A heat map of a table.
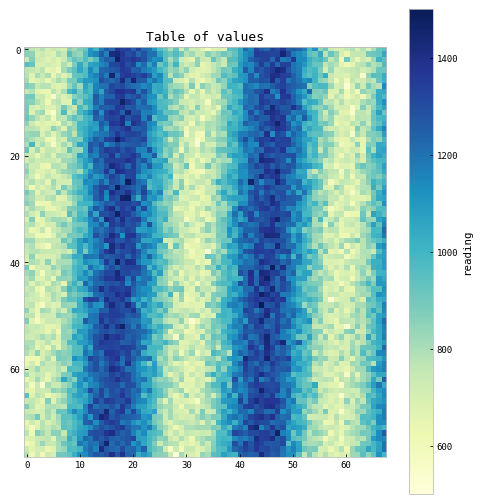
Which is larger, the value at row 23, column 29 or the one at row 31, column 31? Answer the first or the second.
the first
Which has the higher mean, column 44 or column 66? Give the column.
44
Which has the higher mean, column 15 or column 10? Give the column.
15
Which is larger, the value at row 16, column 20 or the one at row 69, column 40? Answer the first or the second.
the first
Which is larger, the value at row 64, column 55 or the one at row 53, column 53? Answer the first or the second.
the second
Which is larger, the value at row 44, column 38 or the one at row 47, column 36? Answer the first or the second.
the first
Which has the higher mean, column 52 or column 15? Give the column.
15
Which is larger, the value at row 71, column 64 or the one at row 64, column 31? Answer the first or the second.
the first
